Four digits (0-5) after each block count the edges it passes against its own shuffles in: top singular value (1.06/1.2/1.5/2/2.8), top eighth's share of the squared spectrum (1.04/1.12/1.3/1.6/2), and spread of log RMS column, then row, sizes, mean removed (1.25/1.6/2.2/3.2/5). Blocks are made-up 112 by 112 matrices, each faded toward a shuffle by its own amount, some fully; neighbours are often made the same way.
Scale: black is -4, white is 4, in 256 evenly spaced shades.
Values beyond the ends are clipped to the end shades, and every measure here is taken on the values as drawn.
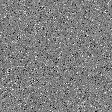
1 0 0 0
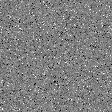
0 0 0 0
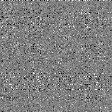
2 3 3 3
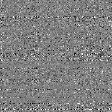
2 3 3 4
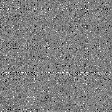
2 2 2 3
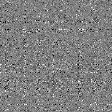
2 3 3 3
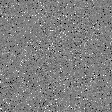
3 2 0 0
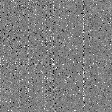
4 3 2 1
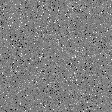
2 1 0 0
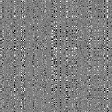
5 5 4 3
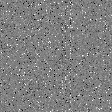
3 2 1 0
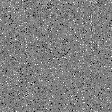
3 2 1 0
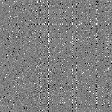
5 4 3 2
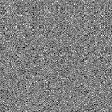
4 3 2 2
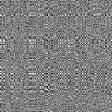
5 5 3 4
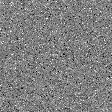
0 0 0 0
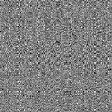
5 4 3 3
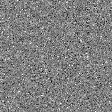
3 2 1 0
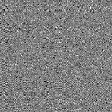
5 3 2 2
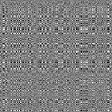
5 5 4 4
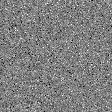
2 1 0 0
